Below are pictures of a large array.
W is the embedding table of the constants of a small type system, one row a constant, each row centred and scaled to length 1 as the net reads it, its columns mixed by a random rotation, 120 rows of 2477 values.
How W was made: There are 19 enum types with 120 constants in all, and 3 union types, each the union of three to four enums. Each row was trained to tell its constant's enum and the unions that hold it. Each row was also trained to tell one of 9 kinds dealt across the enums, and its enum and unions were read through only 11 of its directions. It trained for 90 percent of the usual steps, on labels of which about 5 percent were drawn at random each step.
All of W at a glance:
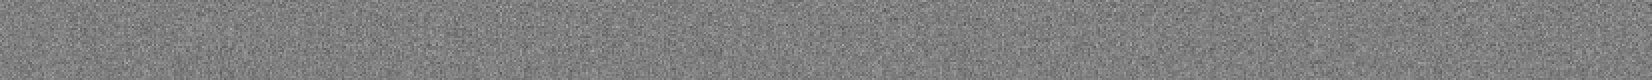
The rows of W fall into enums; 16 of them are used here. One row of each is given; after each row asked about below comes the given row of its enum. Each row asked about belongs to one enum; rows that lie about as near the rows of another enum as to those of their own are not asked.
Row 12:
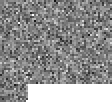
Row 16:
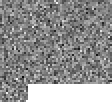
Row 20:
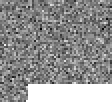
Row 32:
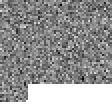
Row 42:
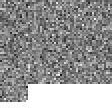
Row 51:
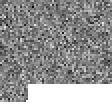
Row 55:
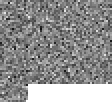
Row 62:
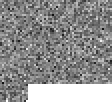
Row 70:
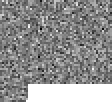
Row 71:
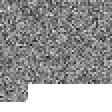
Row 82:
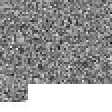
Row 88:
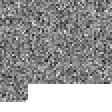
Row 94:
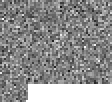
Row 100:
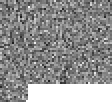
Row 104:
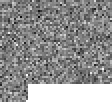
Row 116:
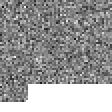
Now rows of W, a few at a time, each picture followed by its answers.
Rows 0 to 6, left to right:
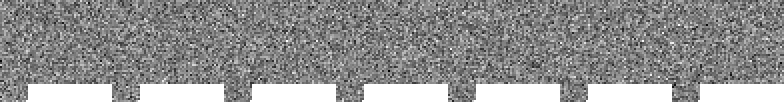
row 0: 42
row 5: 94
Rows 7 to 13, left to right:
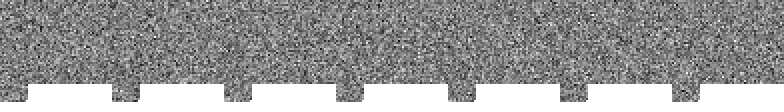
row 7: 55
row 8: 70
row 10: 82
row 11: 51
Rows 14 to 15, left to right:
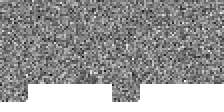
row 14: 104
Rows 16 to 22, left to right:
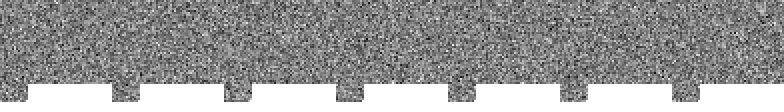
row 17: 12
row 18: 71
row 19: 70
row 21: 20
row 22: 51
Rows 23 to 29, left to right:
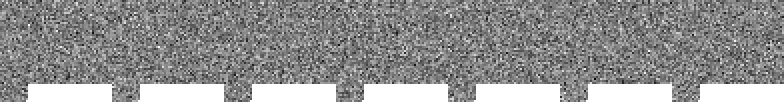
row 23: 70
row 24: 32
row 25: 20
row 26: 82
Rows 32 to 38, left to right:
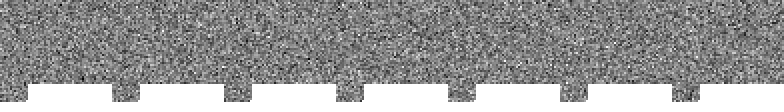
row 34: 20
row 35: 51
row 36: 42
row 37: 104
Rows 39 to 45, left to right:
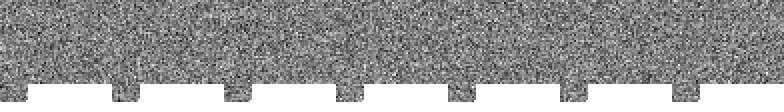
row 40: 71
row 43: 55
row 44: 104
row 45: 104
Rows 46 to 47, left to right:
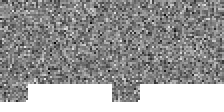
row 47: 62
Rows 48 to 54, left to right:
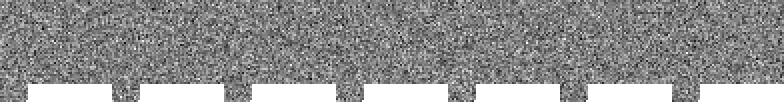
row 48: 32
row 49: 100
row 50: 12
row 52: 51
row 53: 62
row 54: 20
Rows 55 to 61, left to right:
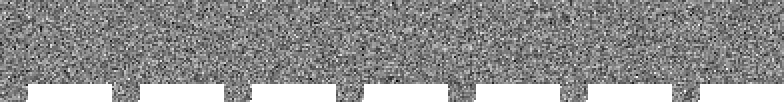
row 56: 42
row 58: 71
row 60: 104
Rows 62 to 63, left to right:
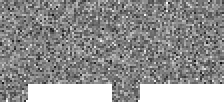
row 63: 70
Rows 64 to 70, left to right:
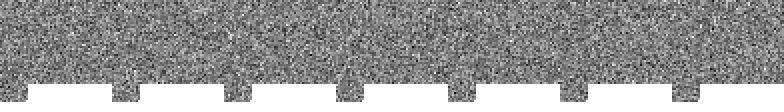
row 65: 51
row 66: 116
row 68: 55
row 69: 55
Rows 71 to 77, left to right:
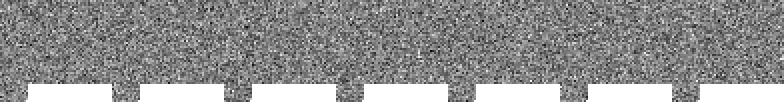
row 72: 42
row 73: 70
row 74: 20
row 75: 82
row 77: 82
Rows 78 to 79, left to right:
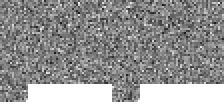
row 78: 88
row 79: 88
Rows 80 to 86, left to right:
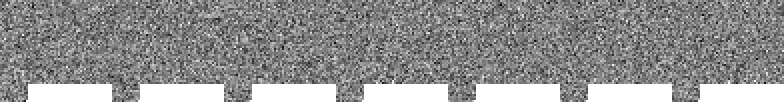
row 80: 51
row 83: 104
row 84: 16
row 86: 70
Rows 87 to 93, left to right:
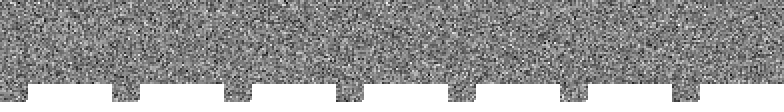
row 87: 55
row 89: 16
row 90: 12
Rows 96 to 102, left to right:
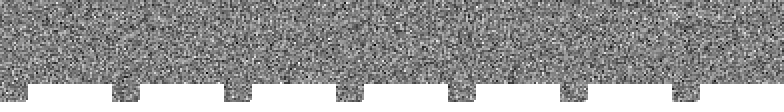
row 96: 42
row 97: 20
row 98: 100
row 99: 55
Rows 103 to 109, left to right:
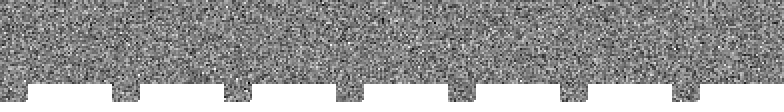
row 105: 32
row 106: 82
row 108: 116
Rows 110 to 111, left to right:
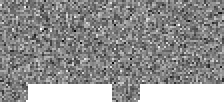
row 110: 42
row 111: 100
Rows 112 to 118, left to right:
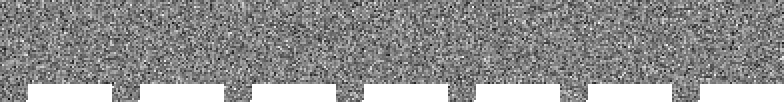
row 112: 94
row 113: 88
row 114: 88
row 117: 32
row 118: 82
